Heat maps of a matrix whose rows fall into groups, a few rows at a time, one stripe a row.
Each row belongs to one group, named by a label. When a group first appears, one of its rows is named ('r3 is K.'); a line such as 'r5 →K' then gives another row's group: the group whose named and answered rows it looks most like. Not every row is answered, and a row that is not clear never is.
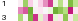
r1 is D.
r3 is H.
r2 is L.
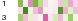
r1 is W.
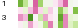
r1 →H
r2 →D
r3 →L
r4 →D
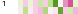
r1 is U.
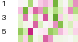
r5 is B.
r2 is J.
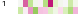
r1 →L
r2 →B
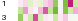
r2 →B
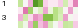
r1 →W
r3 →J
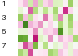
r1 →L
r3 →H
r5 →D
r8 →B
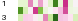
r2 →H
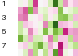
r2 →L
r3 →L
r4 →U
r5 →J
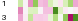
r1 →B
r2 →L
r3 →U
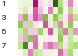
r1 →J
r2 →D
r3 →J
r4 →H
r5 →D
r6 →L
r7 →D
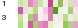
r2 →L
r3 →H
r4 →B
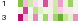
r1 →H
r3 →L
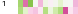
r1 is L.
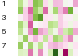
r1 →W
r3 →W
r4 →B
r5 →B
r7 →H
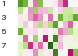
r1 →H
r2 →B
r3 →D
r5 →H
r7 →B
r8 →U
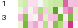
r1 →J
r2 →U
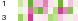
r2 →W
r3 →B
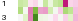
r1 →J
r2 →B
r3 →W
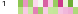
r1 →H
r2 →U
